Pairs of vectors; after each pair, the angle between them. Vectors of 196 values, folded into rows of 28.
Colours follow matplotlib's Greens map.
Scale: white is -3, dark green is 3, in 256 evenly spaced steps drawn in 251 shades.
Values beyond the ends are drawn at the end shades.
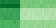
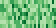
orthogonal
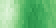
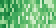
partly opposed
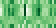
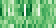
nearly opposite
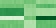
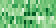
partly opposed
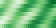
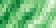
nearly opposite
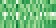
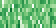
orthogonal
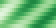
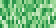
orthogonal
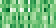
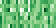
nearly parallel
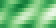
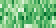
partly opposed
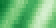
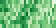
partly aligned
